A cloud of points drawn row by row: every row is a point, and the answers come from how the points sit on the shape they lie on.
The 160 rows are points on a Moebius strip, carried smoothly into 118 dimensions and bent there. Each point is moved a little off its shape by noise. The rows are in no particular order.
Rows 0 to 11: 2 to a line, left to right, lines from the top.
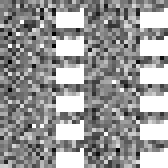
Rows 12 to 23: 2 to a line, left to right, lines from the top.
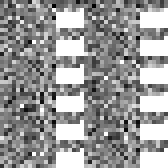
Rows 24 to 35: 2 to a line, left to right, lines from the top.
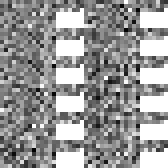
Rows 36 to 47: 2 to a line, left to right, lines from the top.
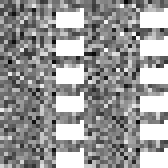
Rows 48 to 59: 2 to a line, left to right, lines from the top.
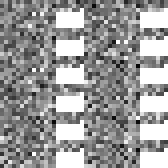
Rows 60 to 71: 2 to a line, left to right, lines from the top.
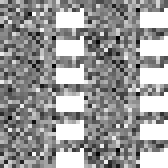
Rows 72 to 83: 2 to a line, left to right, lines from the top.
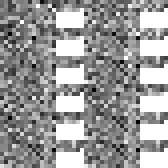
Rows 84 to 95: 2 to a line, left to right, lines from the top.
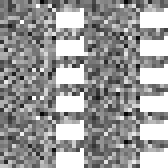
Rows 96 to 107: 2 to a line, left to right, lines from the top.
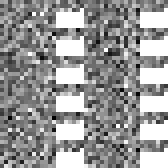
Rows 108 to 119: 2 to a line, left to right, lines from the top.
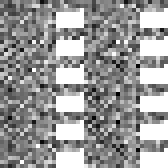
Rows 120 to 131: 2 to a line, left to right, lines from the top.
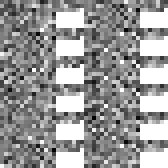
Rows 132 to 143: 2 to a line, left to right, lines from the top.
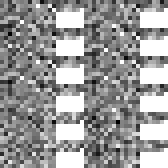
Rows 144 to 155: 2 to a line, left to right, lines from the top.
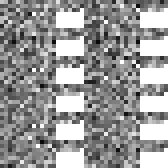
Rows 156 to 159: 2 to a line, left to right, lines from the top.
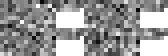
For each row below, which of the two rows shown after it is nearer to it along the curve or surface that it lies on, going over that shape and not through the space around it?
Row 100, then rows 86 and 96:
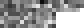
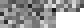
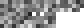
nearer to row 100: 96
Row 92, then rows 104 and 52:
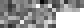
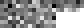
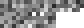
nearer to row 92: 104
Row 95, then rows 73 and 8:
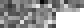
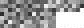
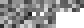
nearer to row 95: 8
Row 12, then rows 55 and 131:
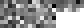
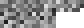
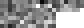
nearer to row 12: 131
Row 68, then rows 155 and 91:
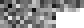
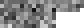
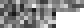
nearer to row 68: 91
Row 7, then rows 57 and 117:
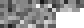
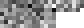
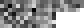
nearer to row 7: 117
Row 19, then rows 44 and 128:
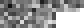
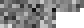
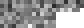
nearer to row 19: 128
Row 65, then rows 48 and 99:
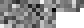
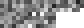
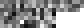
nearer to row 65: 99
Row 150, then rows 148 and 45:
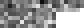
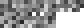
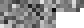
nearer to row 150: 148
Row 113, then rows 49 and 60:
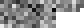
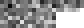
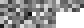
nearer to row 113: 60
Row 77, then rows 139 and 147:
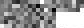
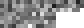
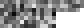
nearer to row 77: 147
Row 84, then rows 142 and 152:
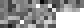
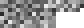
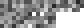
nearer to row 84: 152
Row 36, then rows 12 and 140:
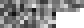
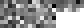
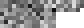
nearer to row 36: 12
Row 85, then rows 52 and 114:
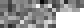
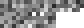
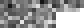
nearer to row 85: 114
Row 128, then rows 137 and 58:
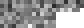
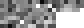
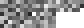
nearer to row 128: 137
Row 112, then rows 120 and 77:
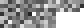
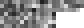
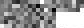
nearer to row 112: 77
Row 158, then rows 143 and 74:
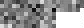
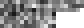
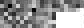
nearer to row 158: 143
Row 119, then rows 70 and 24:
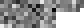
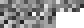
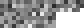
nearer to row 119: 70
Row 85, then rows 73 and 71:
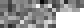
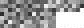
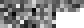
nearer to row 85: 71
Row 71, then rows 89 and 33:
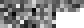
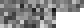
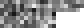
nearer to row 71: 33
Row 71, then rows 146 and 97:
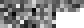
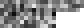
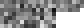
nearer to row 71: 146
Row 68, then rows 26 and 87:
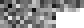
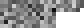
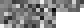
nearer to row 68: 87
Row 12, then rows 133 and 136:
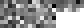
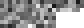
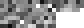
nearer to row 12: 136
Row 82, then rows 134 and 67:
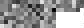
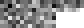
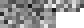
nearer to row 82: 67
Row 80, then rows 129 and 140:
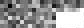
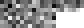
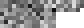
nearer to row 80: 129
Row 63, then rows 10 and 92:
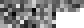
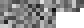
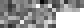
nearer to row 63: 92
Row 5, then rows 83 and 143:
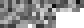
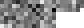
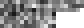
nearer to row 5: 143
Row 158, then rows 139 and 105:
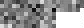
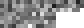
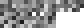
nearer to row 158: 105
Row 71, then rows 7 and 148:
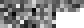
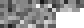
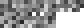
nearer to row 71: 7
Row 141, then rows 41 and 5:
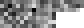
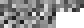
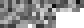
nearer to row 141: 5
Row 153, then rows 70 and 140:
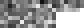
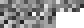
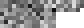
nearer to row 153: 70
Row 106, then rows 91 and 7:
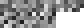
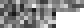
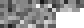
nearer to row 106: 7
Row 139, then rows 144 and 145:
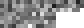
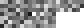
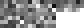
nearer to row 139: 144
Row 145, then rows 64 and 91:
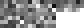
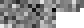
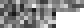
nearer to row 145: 91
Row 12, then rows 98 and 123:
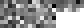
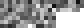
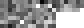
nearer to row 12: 123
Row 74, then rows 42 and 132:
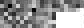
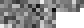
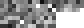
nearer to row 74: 132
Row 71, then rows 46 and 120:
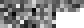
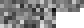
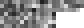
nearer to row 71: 120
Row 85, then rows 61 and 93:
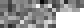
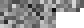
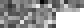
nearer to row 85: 93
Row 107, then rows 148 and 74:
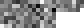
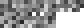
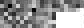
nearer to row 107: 148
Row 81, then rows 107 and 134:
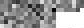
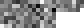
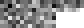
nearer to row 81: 107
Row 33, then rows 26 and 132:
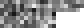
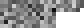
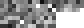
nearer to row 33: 132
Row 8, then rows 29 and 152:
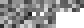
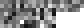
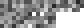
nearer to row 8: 152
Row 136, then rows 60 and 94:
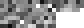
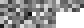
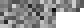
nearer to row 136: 60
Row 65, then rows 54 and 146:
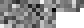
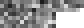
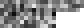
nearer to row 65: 146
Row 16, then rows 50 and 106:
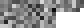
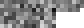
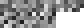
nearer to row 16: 106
